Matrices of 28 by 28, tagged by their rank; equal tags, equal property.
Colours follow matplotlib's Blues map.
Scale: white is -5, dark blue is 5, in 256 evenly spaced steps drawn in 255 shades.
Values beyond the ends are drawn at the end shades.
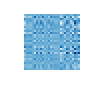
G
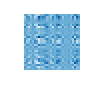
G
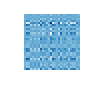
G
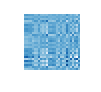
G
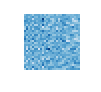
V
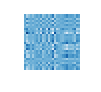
G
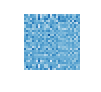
V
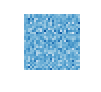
V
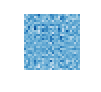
V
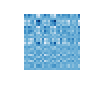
G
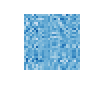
V
